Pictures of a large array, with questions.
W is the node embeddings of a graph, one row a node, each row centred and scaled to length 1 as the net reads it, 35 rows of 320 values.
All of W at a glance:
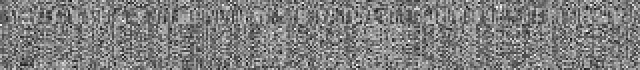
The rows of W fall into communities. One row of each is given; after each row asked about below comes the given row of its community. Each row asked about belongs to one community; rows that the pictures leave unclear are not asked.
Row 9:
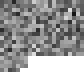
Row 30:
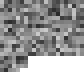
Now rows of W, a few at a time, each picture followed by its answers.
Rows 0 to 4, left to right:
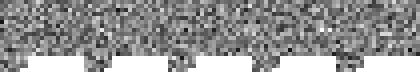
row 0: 9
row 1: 9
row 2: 9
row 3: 30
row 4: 30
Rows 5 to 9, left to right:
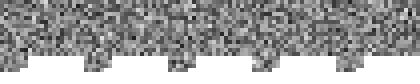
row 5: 9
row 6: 9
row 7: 9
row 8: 9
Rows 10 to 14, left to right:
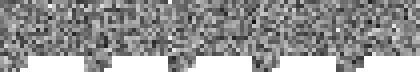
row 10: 9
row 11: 9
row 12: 30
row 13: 30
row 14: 30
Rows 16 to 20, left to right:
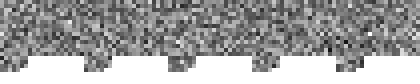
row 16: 30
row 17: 9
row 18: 30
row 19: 9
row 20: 30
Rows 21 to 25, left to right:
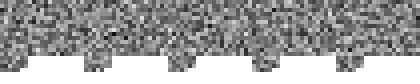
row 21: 30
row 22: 9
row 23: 30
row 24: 9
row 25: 30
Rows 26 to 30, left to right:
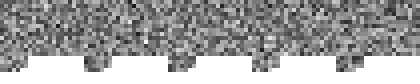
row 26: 9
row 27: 30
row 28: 30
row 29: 9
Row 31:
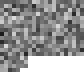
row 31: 9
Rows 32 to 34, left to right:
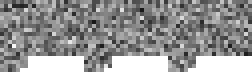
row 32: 9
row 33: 30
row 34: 30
